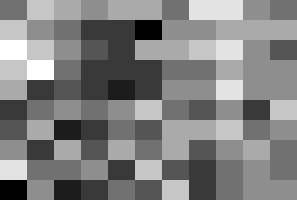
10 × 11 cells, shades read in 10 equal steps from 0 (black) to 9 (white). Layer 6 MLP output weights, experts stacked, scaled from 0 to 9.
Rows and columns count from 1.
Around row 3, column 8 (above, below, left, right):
5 4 6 8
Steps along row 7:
up down up up down up same up down up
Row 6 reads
2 4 5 4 5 7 4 3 5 2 7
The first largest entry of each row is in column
8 1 1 2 9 6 9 3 1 7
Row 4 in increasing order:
2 2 2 4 4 4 5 5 6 7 9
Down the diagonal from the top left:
4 5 5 2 1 7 6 3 4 5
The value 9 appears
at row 3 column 1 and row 4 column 2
